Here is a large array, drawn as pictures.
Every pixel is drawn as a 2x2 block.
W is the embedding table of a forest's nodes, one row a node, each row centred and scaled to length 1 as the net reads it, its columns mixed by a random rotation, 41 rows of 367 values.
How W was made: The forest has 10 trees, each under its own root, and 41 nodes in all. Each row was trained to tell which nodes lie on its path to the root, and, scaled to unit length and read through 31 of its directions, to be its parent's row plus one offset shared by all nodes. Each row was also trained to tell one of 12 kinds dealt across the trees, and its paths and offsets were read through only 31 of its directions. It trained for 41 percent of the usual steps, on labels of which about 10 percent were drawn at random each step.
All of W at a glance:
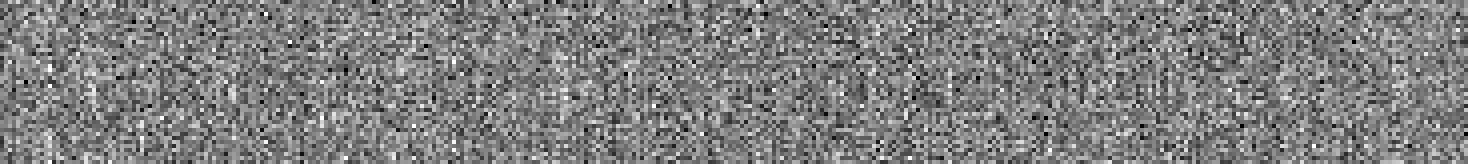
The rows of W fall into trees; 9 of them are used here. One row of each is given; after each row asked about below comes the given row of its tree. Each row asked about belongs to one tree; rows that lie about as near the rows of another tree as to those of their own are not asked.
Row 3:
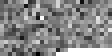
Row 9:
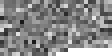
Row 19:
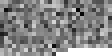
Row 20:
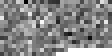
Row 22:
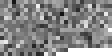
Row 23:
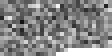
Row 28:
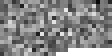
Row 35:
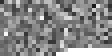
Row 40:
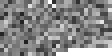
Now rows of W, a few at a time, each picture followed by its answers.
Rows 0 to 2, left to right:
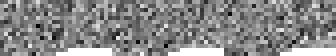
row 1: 19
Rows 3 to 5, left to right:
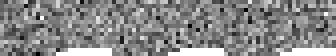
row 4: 35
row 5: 19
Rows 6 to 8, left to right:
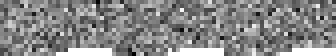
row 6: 28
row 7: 23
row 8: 20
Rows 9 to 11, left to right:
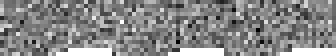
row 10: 28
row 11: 20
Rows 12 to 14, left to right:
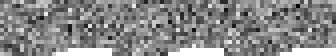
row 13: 19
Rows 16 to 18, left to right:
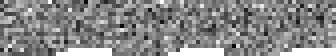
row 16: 40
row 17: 40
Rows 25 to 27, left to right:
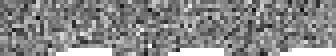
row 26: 9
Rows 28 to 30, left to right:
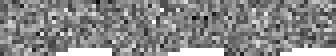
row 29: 28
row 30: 35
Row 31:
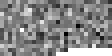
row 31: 20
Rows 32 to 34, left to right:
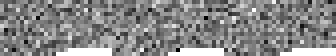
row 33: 28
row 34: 40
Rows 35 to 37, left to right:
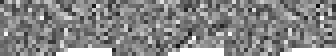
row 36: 40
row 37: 35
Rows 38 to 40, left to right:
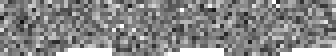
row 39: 9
